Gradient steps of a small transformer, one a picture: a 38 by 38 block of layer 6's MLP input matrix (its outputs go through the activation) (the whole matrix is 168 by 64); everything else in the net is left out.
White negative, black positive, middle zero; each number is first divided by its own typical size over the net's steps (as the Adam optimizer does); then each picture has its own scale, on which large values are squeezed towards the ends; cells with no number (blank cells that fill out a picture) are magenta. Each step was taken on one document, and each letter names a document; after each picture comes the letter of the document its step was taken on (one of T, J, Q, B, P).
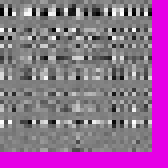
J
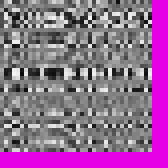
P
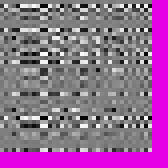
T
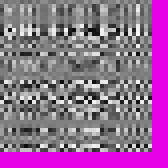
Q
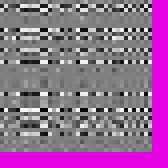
T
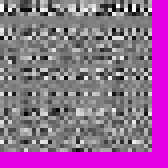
J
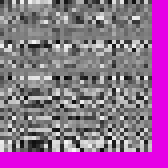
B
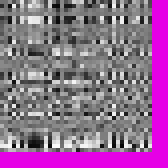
B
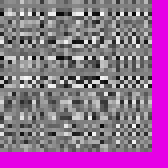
Q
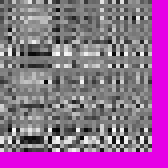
B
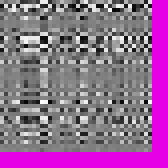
T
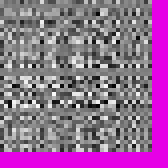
Q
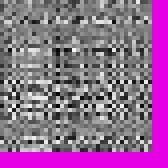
B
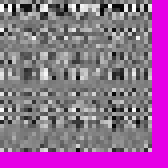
J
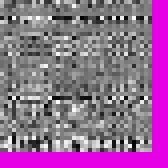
B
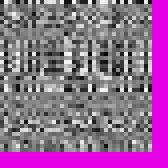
P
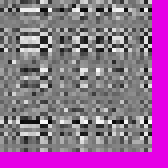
T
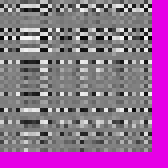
T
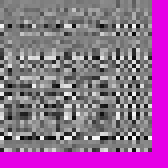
Q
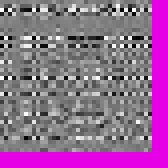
J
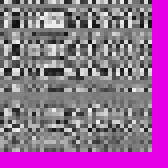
P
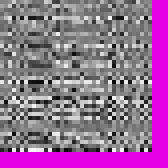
B
